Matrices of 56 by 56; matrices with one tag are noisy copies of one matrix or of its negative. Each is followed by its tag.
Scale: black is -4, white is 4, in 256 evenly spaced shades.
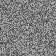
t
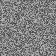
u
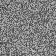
t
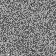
t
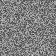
u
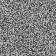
t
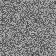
u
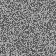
t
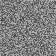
u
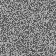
t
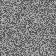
u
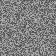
u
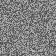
t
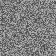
u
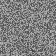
t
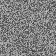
t
